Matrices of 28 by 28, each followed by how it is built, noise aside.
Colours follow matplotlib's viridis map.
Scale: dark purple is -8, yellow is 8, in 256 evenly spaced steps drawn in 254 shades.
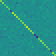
diagonal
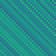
Toeplitz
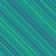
Toeplitz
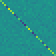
diagonal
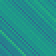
Toeplitz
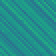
Toeplitz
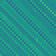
Toeplitz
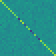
diagonal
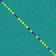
diagonal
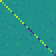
diagonal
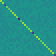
diagonal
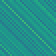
Toeplitz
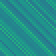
Toeplitz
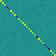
diagonal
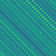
Toeplitz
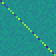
diagonal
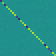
diagonal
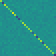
diagonal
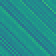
Toeplitz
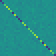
diagonal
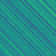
Toeplitz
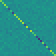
diagonal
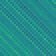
Toeplitz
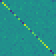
diagonal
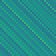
Toeplitz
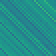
Toeplitz
